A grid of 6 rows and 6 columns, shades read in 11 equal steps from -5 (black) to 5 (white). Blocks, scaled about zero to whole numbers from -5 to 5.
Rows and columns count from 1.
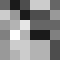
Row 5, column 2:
3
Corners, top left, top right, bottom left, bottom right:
-1 -1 1 -2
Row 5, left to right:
1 3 3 2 2 -2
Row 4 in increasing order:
-4 -4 0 0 2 5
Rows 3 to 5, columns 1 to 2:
1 2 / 0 5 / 1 3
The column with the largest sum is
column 2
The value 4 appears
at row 3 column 3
